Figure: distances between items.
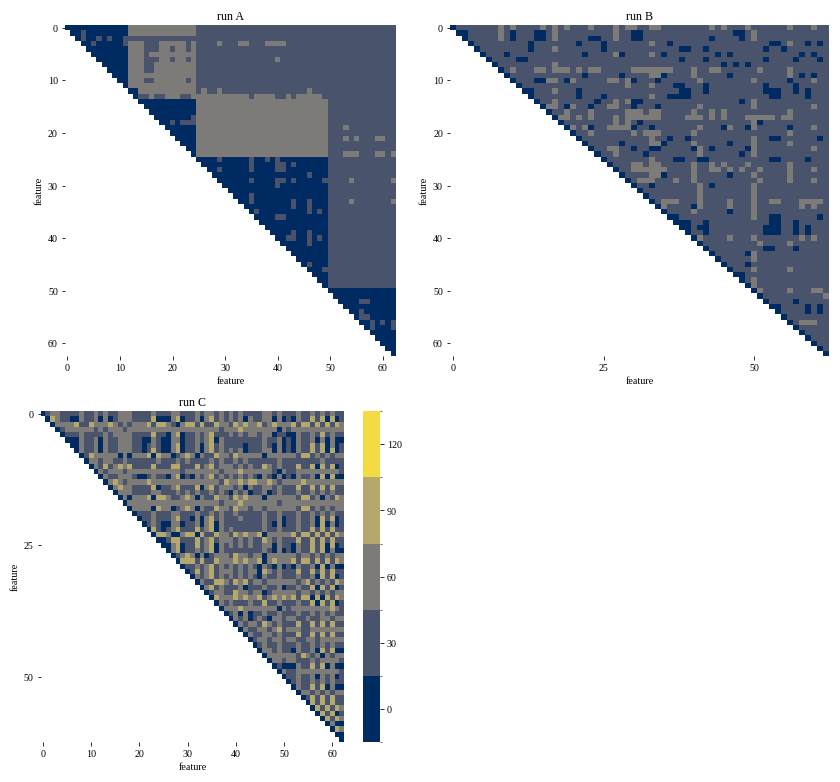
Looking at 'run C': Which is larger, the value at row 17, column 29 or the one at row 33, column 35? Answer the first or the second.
the second
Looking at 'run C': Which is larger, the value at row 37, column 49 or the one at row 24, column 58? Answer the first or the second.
the second
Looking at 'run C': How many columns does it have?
63
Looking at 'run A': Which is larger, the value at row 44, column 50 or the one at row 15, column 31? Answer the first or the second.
the second
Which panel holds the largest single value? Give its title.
run C
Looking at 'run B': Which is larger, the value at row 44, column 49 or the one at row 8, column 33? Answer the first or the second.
the second
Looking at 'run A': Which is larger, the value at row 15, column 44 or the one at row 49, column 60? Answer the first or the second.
the first
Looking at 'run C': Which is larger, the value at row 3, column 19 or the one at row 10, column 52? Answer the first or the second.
the first
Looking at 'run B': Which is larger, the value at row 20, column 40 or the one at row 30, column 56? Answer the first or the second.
the first
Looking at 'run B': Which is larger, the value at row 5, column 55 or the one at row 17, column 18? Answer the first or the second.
the second
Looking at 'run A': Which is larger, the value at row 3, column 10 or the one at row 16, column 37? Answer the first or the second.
the second
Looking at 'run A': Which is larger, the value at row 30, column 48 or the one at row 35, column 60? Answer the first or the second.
the second
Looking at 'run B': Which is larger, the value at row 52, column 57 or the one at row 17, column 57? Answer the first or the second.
the second
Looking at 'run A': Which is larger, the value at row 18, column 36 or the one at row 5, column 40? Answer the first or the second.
the first
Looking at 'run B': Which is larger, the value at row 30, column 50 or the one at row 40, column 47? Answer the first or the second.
the first
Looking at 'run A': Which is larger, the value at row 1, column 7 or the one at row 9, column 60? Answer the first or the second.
the second
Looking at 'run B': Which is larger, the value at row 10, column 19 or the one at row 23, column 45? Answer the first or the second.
the second
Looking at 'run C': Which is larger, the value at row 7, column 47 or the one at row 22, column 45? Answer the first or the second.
the first
